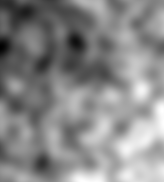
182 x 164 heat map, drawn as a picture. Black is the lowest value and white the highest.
Lone odd cells: none. Grain: smooth. Mirror symmetry: none. Slope: up to the bottom right. Ninth with the lowest average: top left. Histogram: bell-shaped.
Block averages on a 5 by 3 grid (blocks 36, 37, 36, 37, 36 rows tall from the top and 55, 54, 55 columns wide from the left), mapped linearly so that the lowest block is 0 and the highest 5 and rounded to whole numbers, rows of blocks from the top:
0 2 3
0 0 3
1 3 4
2 3 5
2 4 5
